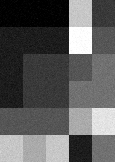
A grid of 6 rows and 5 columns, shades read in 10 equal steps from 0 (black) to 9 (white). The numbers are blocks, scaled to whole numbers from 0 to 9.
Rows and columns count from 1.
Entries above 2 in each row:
1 2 2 2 5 4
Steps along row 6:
down up down up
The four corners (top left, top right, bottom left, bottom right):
0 2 7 4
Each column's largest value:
7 6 7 9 8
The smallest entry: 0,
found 3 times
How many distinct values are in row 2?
3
